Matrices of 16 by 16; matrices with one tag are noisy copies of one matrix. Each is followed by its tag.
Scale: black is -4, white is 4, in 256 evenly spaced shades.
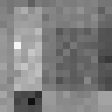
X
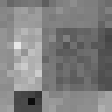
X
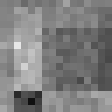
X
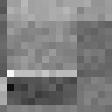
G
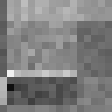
G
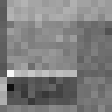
G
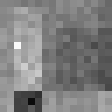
X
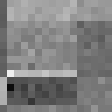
G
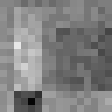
X
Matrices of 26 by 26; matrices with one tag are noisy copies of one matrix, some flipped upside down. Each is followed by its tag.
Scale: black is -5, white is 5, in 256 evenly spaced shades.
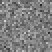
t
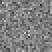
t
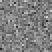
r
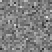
r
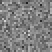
t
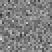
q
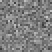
r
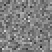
t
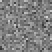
r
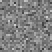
r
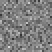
q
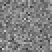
t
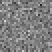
t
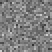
r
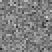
r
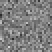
q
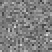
r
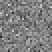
q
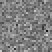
r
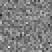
q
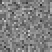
t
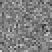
r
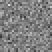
q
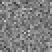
t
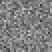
t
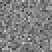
t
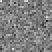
r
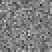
t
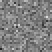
r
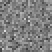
t
